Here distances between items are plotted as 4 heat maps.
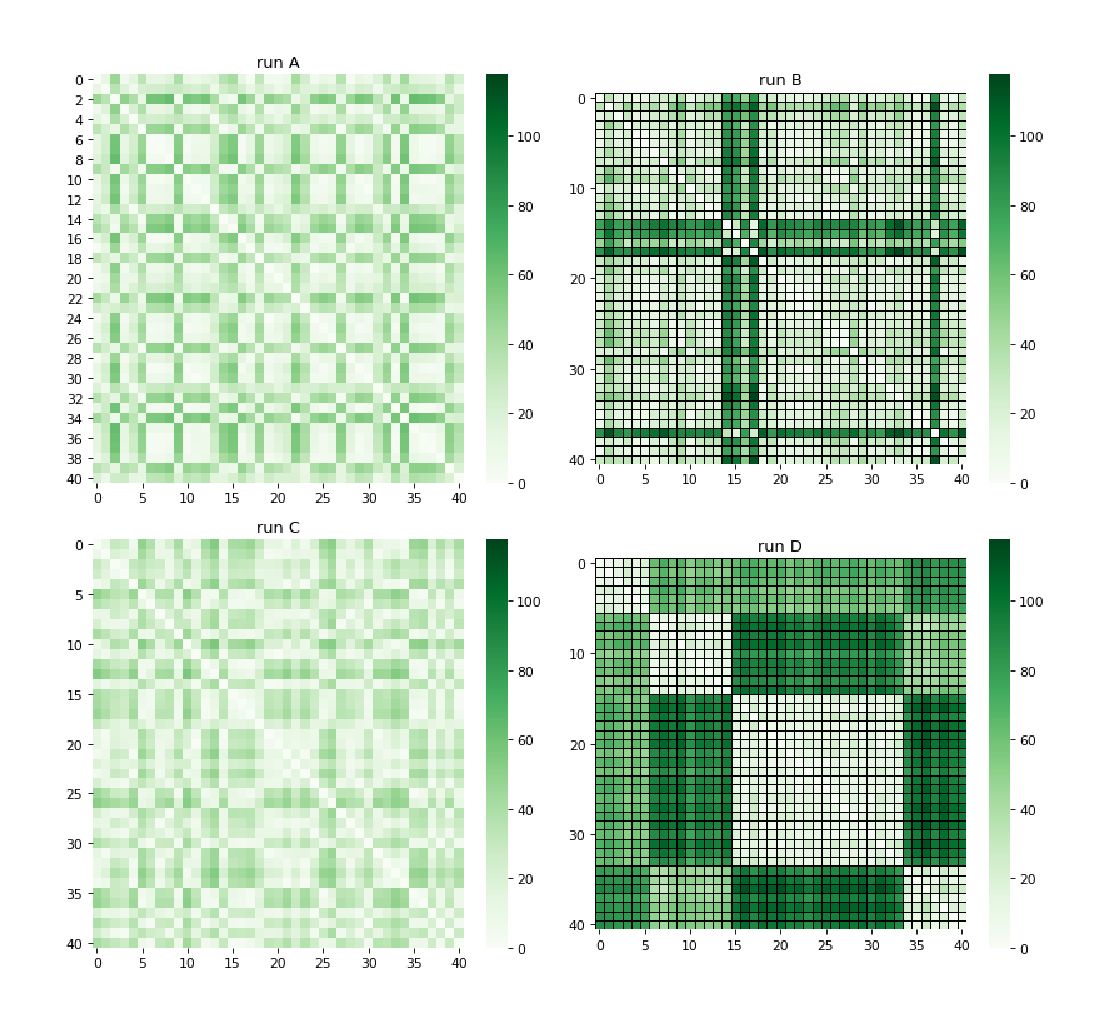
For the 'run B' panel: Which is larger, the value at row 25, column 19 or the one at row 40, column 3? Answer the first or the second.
the second
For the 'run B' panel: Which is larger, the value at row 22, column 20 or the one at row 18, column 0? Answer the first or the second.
the second
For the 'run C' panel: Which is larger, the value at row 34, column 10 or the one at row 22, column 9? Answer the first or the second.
the second
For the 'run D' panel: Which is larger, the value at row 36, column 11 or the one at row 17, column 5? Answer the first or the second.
the second
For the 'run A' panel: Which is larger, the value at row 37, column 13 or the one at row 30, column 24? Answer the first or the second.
the first
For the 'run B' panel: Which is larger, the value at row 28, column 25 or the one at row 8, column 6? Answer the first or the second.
the first
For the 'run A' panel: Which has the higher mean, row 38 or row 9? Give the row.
9
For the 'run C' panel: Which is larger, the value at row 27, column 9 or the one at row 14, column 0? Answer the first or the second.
the first
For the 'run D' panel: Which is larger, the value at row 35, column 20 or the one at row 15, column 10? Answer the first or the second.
the first
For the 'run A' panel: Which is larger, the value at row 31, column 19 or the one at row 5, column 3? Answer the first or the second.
the second
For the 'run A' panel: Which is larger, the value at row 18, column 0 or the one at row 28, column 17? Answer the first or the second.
the first
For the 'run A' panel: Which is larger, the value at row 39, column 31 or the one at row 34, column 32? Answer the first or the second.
the first
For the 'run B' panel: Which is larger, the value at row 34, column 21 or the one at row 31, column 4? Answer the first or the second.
the second
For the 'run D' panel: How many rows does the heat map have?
41
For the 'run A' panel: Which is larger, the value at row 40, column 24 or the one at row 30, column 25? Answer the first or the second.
the first
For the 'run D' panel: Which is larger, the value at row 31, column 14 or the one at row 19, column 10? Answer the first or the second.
the first
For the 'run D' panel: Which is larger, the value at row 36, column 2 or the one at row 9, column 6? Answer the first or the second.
the first
